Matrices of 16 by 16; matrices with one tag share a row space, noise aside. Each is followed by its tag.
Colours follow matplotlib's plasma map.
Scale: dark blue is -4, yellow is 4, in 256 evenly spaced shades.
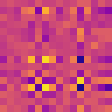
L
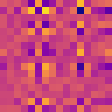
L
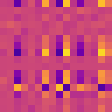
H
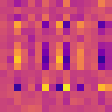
H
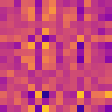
L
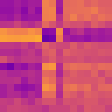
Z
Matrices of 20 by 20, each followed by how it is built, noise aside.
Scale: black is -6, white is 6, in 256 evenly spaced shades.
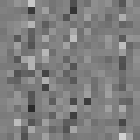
uneven columns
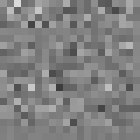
uneven rows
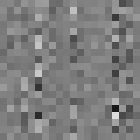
uneven columns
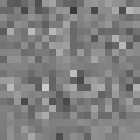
uneven rows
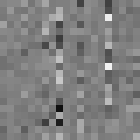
uneven columns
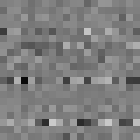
uneven rows
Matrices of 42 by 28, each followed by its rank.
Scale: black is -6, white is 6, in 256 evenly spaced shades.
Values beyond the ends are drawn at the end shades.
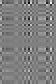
one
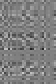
two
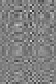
three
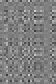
two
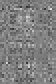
five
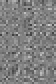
five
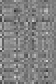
three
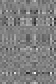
three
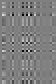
one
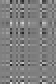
one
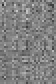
five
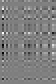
one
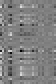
two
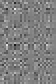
three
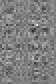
five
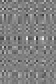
two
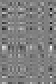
two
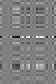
one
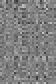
five
